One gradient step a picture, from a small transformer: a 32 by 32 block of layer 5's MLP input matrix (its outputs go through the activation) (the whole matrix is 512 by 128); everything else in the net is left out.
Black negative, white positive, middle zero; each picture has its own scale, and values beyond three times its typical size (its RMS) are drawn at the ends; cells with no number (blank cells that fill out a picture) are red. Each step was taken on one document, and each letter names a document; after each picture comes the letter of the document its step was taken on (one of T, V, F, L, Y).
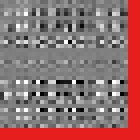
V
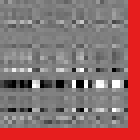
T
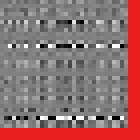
V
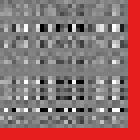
V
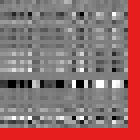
T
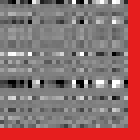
T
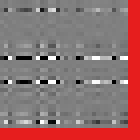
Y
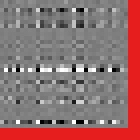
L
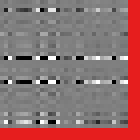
Y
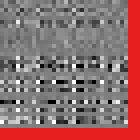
L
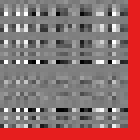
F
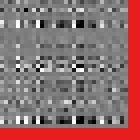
L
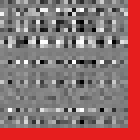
V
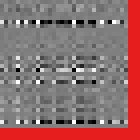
L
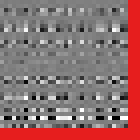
V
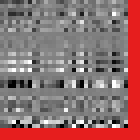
T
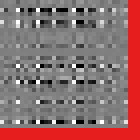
L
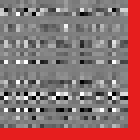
F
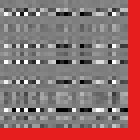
F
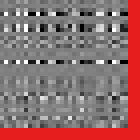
V
